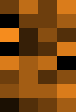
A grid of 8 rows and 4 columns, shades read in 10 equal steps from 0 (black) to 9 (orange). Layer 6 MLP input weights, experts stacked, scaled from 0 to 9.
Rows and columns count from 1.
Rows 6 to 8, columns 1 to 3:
4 6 3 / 5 6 6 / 1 3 4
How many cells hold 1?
1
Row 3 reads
9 2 5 3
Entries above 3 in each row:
4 3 2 1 3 3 4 2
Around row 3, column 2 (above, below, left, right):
4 2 9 5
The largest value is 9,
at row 3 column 1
